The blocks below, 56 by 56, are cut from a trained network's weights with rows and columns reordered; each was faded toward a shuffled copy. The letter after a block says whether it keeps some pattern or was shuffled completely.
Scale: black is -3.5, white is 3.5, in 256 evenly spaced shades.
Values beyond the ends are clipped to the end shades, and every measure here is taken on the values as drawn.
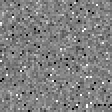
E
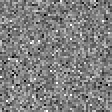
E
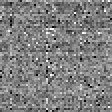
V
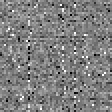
V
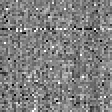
V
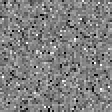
E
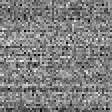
V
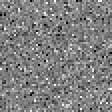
E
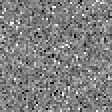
E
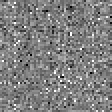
V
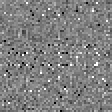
V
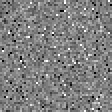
E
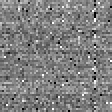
V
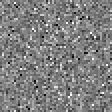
E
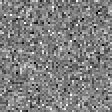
V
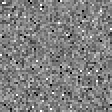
E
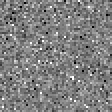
E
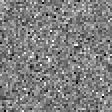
E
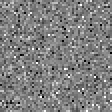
E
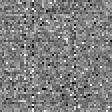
V
